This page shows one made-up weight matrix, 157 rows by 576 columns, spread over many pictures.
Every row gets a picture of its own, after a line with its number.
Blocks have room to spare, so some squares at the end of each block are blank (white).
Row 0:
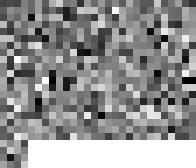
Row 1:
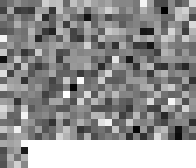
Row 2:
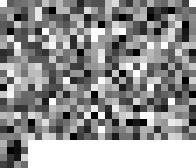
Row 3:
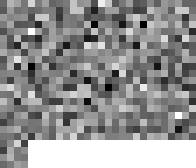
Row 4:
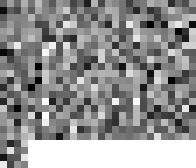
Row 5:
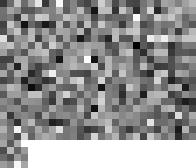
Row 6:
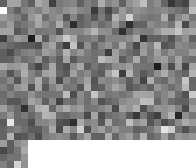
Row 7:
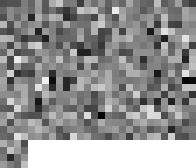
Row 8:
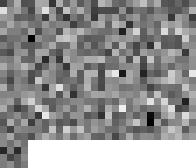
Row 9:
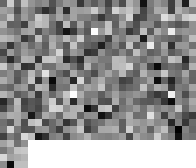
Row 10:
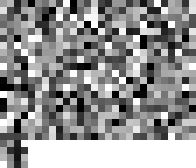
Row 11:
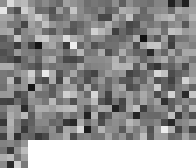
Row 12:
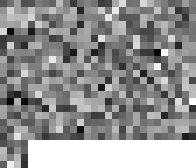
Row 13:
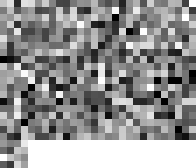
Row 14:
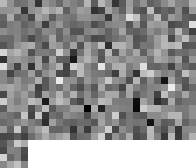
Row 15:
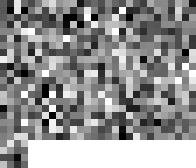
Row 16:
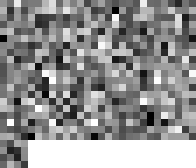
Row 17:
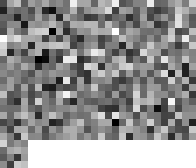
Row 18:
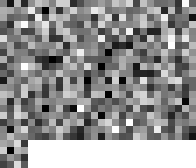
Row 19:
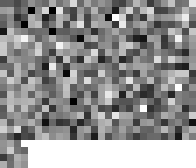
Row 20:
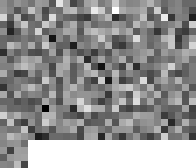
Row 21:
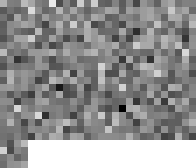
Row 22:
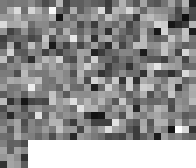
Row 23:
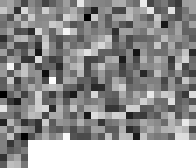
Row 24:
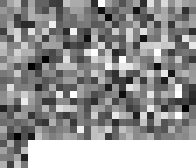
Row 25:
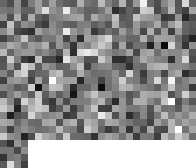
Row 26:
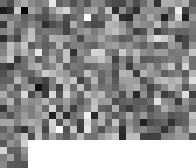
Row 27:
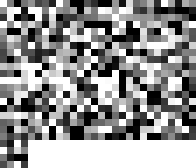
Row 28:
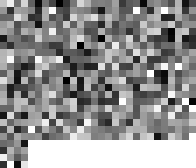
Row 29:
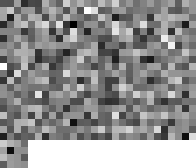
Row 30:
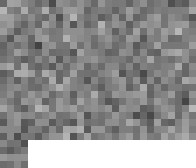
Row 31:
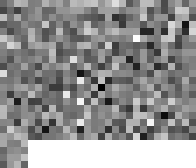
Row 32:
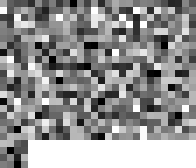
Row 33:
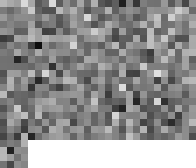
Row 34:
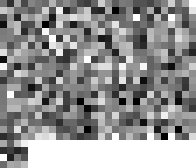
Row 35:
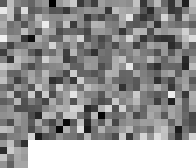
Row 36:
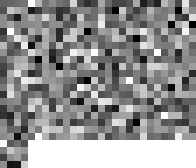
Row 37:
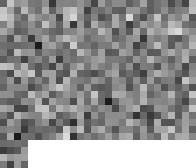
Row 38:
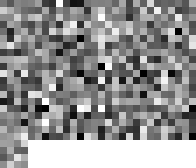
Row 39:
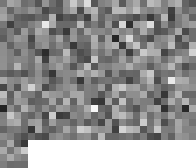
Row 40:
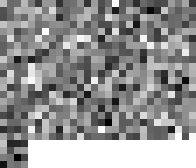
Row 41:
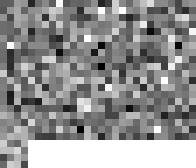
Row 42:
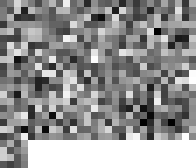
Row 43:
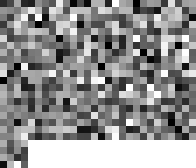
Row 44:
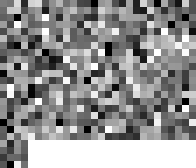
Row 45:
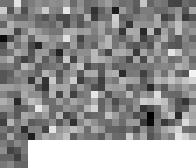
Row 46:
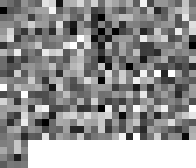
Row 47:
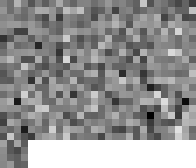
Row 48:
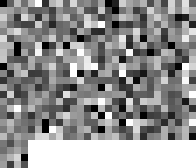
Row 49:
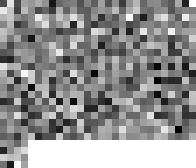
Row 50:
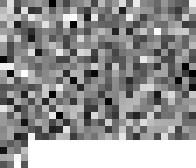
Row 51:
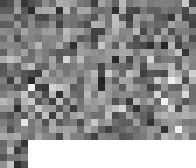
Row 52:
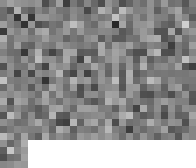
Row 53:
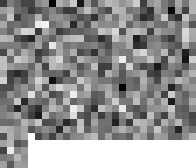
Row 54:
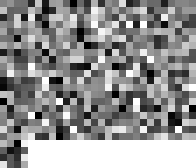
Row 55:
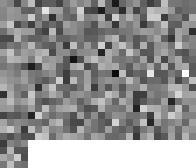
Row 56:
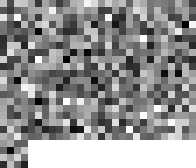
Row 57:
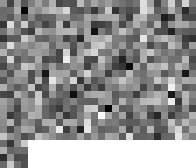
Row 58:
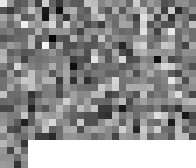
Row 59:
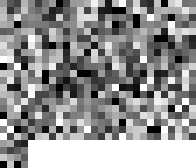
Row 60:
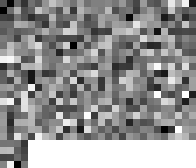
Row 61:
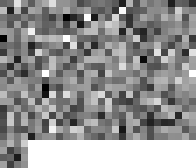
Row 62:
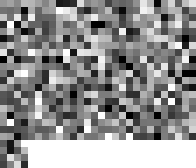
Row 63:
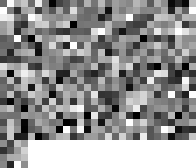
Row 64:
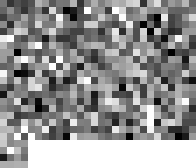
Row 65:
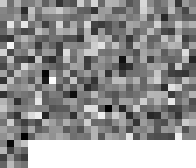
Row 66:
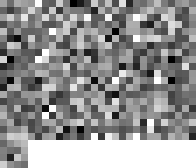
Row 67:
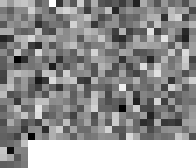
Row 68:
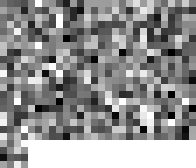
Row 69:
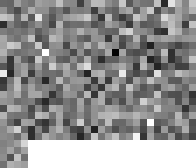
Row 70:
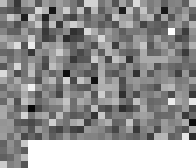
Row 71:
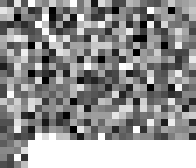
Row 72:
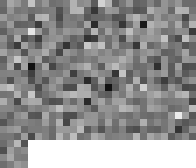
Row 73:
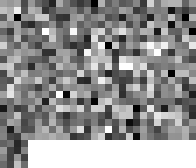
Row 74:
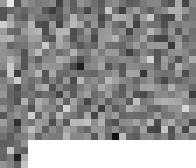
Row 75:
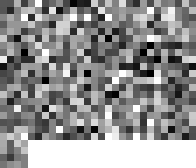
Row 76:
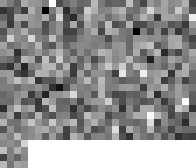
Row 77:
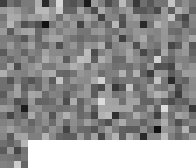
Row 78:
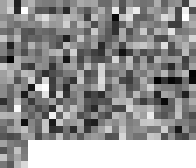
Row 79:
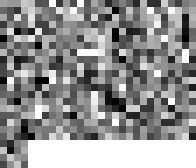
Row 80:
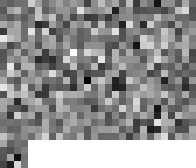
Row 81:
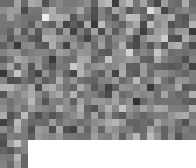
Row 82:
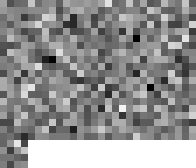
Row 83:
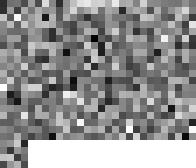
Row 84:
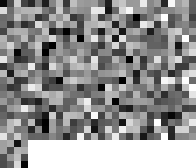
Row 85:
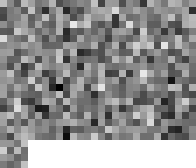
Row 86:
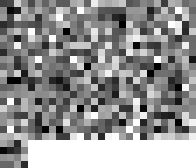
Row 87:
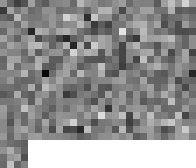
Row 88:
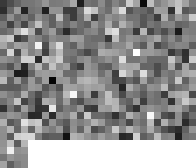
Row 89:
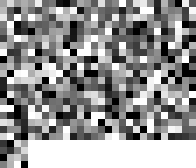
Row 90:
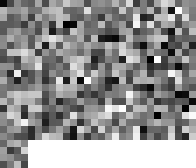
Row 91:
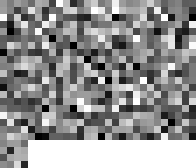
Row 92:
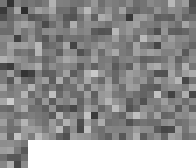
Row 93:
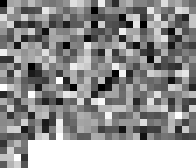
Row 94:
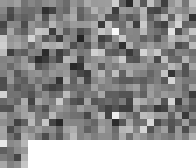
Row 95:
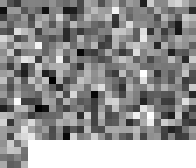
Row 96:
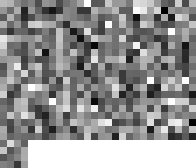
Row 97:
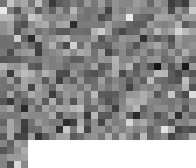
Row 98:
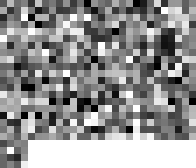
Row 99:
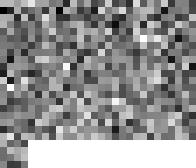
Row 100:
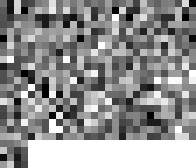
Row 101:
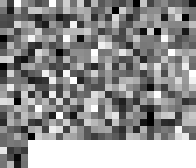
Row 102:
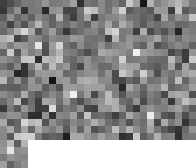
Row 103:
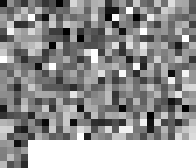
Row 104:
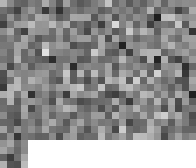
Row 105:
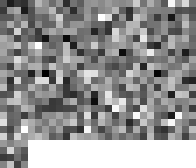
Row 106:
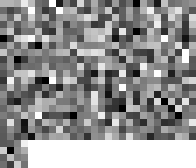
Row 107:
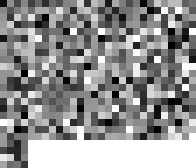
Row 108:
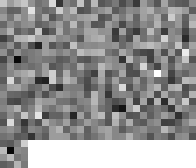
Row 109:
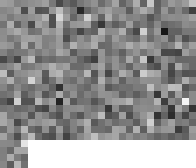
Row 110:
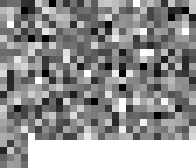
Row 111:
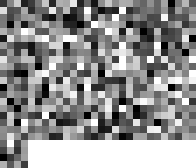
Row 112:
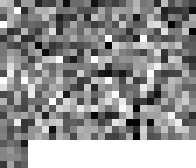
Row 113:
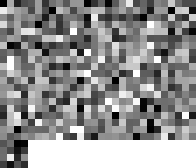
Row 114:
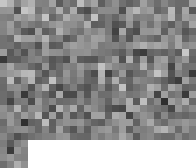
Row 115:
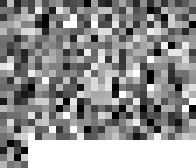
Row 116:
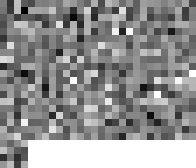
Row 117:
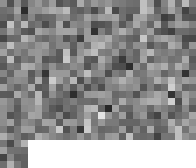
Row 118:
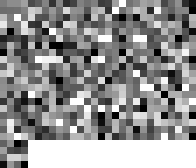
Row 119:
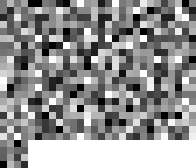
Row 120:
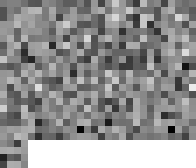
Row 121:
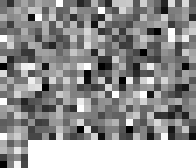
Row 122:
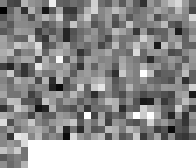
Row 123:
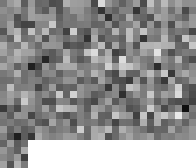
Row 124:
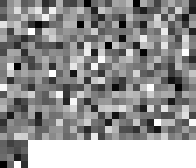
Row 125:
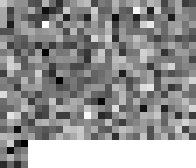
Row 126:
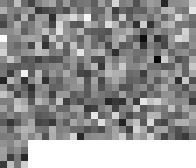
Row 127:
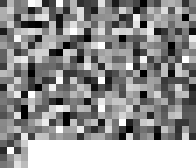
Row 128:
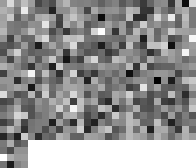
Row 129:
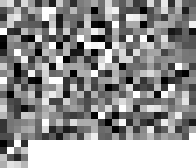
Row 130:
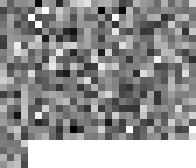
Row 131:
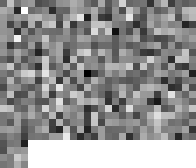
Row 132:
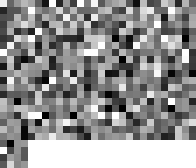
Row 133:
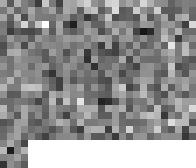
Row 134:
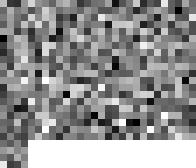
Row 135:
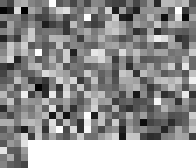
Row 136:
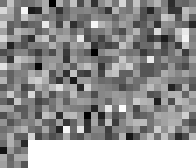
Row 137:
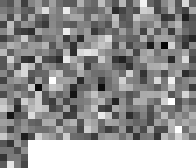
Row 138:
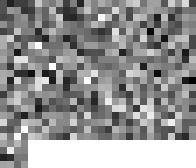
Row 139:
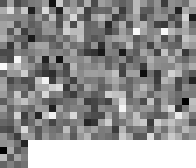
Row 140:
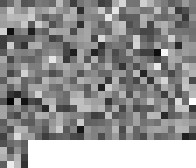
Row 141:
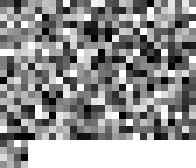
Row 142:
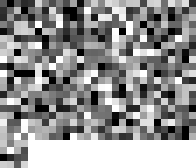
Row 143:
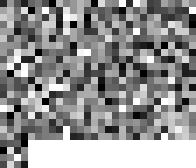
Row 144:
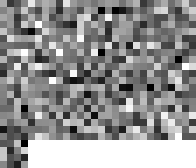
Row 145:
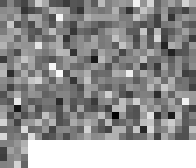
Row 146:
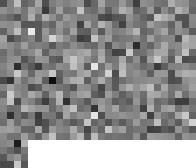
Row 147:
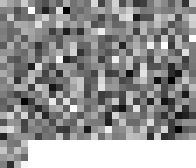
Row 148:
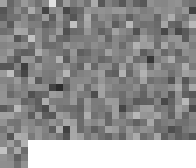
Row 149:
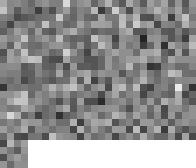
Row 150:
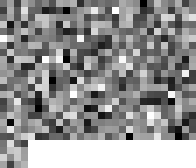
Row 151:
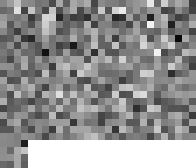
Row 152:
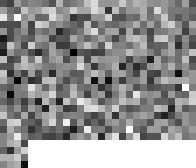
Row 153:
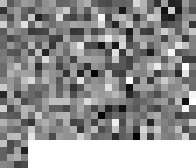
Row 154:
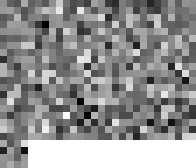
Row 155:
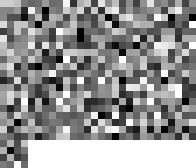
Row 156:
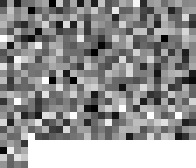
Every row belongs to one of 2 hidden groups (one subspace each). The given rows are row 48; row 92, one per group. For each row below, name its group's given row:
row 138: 92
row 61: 92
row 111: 92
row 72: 48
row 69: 48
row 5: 48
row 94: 48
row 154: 48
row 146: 48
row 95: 92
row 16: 92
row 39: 48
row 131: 92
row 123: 48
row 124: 48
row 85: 92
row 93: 48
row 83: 48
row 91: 48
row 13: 92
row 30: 92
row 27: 48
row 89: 92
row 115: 48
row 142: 92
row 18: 48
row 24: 48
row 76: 92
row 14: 48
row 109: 92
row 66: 48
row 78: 92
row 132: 92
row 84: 48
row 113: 48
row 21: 92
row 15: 92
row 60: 92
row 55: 48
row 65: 92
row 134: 48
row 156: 92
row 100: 92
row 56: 48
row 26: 92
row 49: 92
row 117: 92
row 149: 48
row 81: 48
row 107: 48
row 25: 92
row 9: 92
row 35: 92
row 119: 48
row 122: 92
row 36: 48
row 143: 92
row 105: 92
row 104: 48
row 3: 48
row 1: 48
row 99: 48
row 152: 48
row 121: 48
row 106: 92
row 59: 48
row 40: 48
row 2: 48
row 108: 92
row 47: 92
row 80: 48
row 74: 48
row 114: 92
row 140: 48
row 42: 92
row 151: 48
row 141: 48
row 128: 92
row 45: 92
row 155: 48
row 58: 48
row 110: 92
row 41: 48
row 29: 48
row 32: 48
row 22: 48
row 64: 92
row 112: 48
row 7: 92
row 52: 48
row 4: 48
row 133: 48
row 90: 48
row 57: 92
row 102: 92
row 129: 48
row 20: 48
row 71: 48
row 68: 92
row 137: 92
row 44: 48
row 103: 48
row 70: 48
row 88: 92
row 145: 92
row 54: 48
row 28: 48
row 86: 48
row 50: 92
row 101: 92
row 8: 92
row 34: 48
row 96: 48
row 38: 48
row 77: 48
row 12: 48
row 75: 48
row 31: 48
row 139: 92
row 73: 48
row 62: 92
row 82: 48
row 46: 48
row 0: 92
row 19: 48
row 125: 48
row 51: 92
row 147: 92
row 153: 48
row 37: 92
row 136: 92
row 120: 48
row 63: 92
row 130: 48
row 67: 92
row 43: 48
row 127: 48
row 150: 92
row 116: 92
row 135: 92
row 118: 48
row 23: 92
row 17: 48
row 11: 92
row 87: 92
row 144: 48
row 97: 92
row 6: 92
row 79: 92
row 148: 92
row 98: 48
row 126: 48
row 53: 92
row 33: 92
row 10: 48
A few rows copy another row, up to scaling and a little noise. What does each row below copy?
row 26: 135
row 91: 20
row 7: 0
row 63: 97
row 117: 57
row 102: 88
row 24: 123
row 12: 140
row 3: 72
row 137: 25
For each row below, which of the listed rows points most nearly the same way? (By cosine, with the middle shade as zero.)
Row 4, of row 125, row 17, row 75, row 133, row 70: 70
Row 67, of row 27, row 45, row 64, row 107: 45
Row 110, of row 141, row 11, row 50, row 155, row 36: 50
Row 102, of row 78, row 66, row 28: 66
